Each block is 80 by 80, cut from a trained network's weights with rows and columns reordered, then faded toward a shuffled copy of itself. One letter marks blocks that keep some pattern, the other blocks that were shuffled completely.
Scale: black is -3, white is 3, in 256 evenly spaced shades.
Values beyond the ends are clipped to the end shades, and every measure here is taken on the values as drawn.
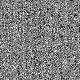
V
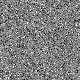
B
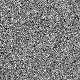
B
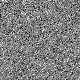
B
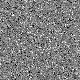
B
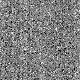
V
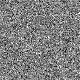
V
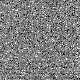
V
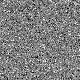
B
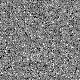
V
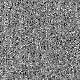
V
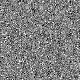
V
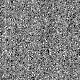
V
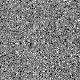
V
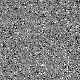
V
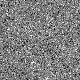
B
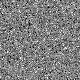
B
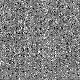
V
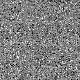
V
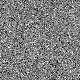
B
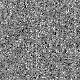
V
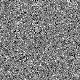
V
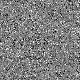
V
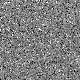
B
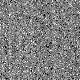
V
